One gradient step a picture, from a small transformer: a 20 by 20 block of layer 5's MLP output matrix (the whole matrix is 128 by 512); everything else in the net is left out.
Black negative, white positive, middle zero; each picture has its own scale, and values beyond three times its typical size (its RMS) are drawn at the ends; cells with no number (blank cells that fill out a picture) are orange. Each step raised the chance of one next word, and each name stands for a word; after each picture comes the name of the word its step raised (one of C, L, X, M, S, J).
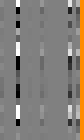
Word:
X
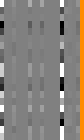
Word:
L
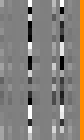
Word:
X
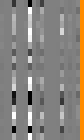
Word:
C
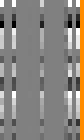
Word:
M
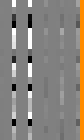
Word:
M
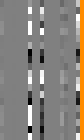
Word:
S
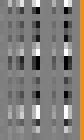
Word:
X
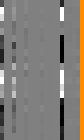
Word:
S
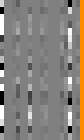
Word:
C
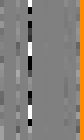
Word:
X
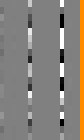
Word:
M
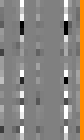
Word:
L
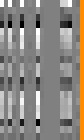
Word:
M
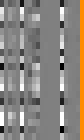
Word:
C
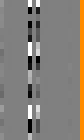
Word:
X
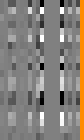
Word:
C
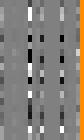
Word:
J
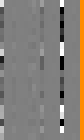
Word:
X
